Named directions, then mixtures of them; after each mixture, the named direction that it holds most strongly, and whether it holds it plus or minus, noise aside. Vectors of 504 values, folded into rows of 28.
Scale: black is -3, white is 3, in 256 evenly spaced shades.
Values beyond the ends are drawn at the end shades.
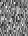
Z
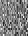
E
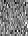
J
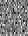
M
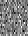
M, plus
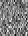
Z, plus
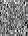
J, minus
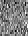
J, plus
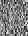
J, plus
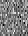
M, minus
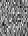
Z, plus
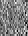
J, minus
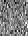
J, plus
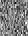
J, plus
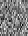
Z, minus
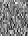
J, minus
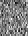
J, plus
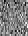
J, plus
